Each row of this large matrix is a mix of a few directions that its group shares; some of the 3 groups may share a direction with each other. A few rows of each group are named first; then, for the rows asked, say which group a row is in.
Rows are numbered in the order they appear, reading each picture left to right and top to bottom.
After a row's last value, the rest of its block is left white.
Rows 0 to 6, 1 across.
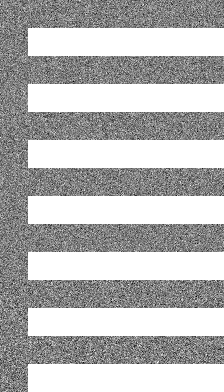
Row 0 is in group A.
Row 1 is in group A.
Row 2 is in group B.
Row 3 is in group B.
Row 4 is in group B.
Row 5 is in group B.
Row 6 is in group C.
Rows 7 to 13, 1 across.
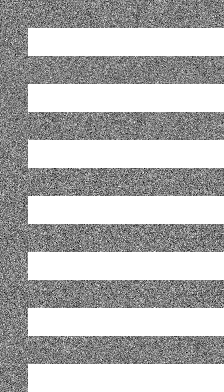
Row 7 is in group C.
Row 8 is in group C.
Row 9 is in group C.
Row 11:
A
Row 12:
A
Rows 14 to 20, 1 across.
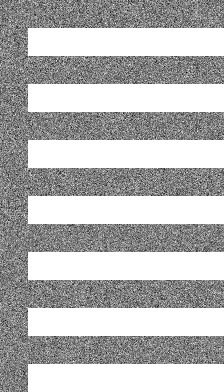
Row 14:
B
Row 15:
C
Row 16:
B
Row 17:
C
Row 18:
B
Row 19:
C
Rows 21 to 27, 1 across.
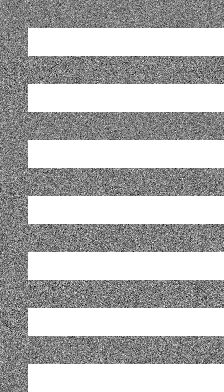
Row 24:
B
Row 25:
B
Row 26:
C
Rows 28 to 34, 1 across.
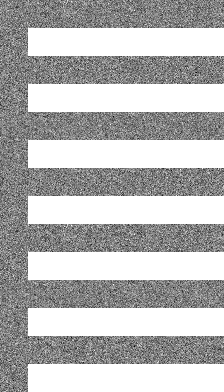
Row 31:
B
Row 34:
C
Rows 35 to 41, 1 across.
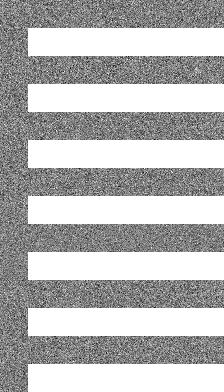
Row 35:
B
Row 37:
A
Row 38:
A
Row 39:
B
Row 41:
A
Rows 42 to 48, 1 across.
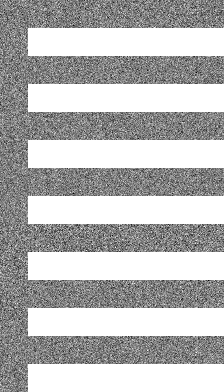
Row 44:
B
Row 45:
A
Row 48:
B
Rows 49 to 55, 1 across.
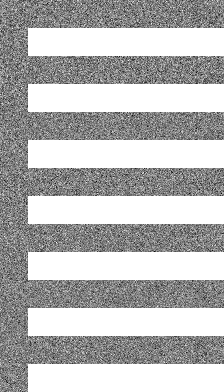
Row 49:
B
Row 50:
B
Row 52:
A
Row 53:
A
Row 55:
C
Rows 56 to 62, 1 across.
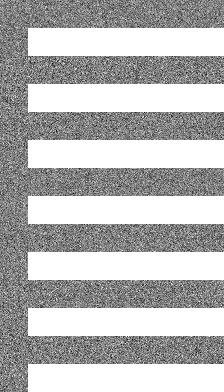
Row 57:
C
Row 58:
A
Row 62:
B
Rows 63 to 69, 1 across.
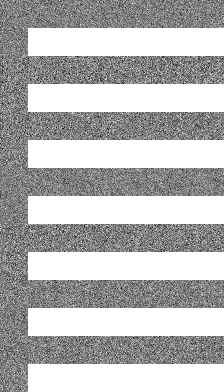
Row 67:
C
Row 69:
A
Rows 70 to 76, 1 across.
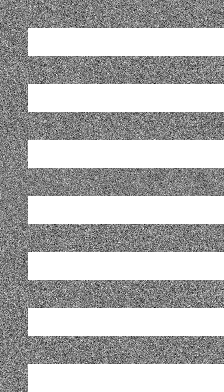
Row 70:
C
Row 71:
A
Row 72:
A
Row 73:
C
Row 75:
A
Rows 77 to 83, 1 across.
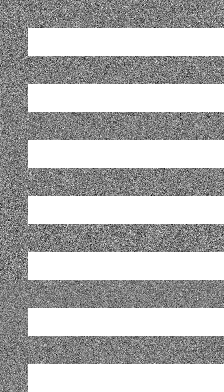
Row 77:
A
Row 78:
C
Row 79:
B
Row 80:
C
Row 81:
C
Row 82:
B
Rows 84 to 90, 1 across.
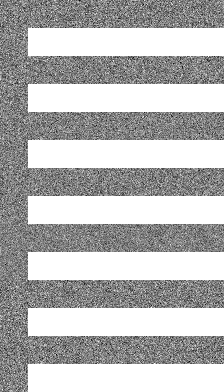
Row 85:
B
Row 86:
A
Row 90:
A
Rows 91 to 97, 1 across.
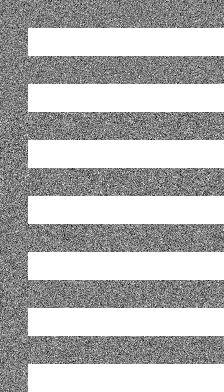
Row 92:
B
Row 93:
C
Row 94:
B
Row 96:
B
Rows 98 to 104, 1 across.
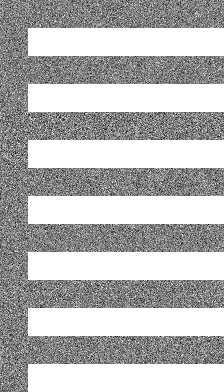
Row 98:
B
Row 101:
C
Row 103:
A
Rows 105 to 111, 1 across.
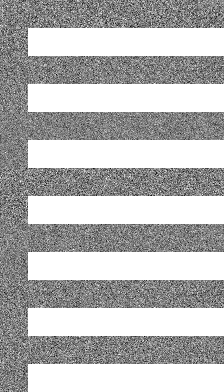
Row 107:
C
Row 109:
A
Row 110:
A
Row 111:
A
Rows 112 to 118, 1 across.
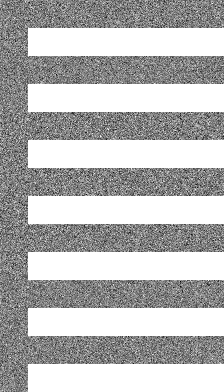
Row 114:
B
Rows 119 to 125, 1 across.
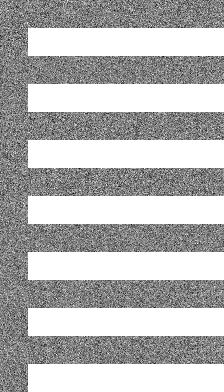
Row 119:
C
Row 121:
C
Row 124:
A
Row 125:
A
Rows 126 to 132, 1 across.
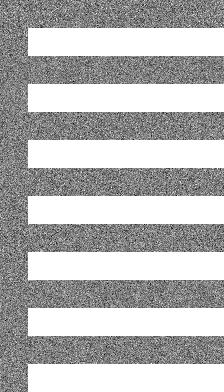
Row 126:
A
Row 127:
A
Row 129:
B
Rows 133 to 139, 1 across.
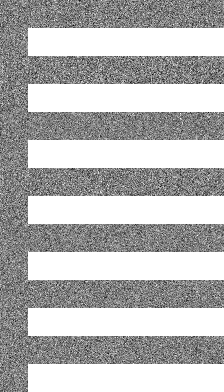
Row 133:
A
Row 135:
B
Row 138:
C
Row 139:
B
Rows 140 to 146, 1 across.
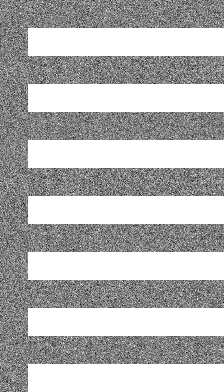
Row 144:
A
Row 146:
C
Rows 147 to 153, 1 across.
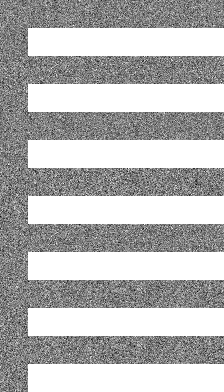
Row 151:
A
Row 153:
C
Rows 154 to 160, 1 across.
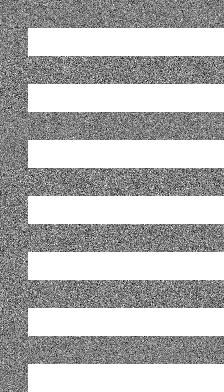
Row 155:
C
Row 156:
A
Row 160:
A
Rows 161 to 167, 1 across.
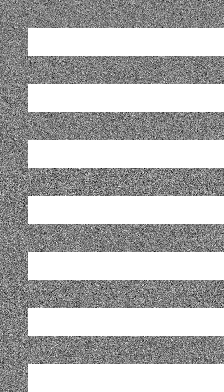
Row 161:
B
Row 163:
B
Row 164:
A
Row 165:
A
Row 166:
A
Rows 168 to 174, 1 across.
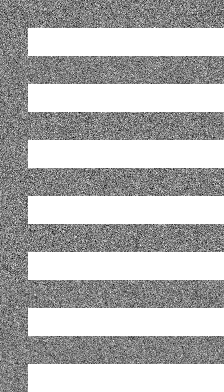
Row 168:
A
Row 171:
C
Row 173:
B
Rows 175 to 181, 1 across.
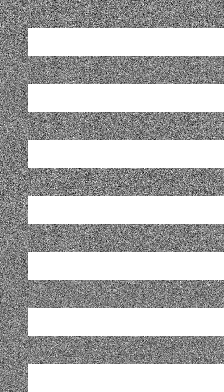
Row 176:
A
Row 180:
B
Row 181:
A
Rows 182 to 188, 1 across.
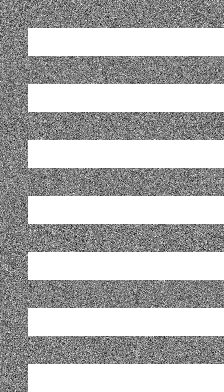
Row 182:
B
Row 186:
C
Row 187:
C
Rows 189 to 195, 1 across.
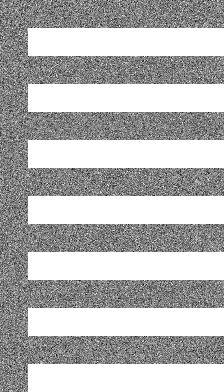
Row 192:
B
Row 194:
A
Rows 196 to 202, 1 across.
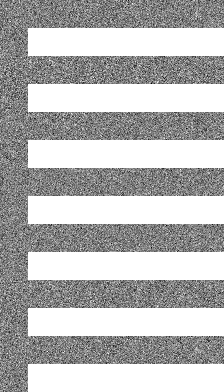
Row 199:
B
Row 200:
B
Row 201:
C
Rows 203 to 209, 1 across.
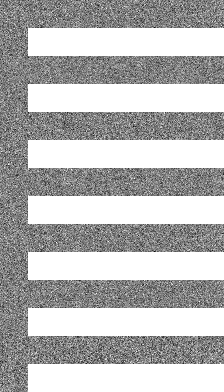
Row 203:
A
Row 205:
C
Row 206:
C
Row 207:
A
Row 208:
A
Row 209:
B
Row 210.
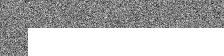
